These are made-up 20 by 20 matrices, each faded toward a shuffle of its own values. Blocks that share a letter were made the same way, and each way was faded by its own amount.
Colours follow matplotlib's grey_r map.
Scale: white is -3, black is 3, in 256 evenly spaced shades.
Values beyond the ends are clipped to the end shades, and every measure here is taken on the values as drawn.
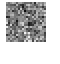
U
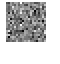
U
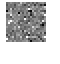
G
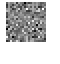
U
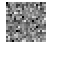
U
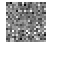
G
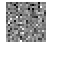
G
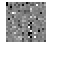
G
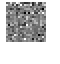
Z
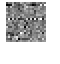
Z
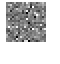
G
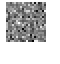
Z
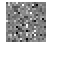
G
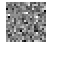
U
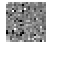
G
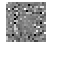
G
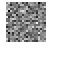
U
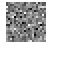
U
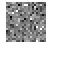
G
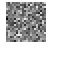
U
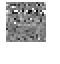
Z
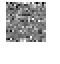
Z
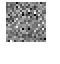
U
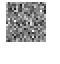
U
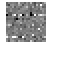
Z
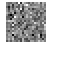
U
